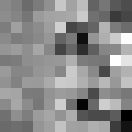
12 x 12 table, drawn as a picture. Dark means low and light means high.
No overall slope runs across the table. The left part is calmer, up to a seam about 40% of the way across. The bottom right is the ninth with the lowest average.
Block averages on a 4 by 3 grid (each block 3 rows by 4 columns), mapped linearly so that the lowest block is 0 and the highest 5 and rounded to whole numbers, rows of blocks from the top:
2 4 0 / 3 1 5 / 3 5 3 / 2 3 0
